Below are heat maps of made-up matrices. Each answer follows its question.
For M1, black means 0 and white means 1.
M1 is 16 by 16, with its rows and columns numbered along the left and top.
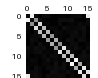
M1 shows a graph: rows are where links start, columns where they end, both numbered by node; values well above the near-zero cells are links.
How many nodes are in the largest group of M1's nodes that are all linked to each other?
2
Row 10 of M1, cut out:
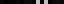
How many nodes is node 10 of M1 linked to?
2
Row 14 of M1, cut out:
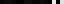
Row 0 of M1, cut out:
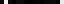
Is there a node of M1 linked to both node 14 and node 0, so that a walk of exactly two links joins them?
yes
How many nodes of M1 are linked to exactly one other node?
0
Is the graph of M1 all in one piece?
yes
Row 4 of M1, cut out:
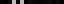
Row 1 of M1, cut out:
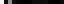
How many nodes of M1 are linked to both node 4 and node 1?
0
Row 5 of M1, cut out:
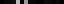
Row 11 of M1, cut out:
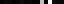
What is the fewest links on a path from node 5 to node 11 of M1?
6
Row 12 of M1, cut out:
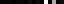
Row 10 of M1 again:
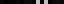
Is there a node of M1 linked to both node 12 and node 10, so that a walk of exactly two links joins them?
yes
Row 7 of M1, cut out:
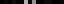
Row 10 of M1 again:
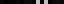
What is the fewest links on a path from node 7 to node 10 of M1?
3
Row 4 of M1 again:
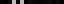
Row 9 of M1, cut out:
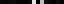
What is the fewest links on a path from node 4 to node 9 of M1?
5
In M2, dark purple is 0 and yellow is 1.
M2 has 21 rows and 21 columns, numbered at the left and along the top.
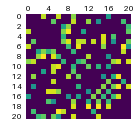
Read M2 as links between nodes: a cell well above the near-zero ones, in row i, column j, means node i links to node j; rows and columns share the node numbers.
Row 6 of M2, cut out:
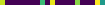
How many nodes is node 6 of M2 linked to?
6
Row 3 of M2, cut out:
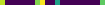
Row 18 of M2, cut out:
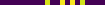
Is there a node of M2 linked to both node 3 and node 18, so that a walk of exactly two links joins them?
no
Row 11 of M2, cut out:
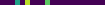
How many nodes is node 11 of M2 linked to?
3
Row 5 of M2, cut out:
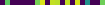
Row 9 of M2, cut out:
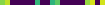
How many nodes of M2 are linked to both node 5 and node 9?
6
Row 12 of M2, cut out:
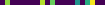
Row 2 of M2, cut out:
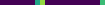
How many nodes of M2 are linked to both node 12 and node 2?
1
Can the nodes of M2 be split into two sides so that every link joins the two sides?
no
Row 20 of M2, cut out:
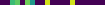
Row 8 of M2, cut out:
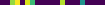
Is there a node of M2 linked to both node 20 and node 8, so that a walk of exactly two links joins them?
yes
